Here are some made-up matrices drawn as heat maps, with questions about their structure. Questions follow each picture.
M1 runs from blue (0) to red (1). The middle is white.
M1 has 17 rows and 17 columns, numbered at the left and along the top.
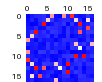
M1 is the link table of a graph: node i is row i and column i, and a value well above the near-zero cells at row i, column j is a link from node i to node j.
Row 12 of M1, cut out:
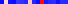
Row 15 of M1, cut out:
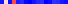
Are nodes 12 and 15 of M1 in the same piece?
yes
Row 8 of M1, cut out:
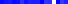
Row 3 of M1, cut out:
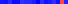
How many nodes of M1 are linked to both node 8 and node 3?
0
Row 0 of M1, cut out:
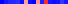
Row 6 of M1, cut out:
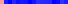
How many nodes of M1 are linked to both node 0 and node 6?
0
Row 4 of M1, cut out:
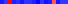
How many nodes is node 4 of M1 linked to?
2
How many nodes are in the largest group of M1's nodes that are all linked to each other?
3
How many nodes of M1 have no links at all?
0
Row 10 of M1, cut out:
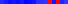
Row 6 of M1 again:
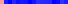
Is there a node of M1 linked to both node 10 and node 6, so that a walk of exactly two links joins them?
no
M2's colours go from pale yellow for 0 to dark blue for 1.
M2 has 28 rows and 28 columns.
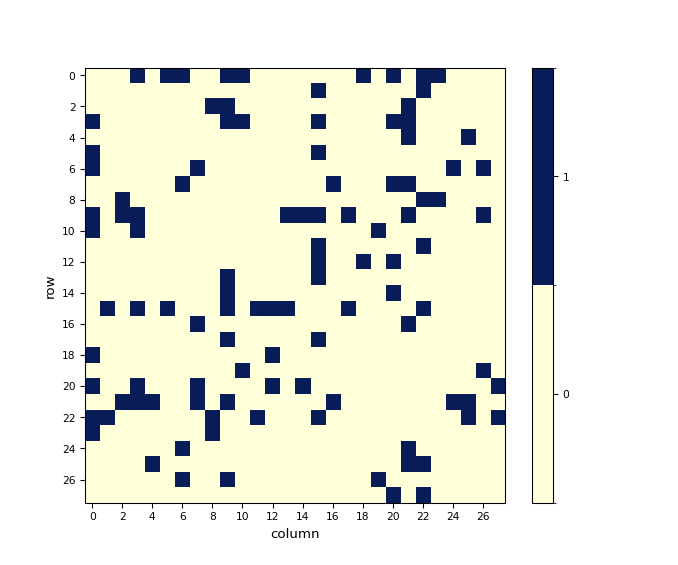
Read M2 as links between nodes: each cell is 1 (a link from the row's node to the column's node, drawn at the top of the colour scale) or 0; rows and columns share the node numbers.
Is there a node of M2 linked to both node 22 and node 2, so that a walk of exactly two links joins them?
yes
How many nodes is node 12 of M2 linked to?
3
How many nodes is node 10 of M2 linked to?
3
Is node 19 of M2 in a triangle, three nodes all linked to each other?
no
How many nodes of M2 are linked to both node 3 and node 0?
3
